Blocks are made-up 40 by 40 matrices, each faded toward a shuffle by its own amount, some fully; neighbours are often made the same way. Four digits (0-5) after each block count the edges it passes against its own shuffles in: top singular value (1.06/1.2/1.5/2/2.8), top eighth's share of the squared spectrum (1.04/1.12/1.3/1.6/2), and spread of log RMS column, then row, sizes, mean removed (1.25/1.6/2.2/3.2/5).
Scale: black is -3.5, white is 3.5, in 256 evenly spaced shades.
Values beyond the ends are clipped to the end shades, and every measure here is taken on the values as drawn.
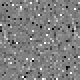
0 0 0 0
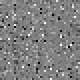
1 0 1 0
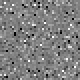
0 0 0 1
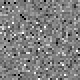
2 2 0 0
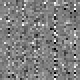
2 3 3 0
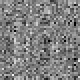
3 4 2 1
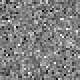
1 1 0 0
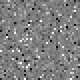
0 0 0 0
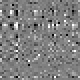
4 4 2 2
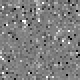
1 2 0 0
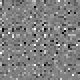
4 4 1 2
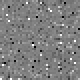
1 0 0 0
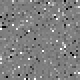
2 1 0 0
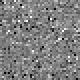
0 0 0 0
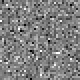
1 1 0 0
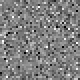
0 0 0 0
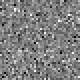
0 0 0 0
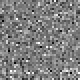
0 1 0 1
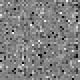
2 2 1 0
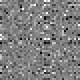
4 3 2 1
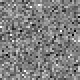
0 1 0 0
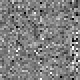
2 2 2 0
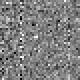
2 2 2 0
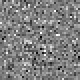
3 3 1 0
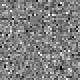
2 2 0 0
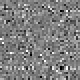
4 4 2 2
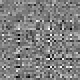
4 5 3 3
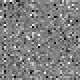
2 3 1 1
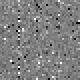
2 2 1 0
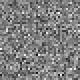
0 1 0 1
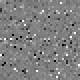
1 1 0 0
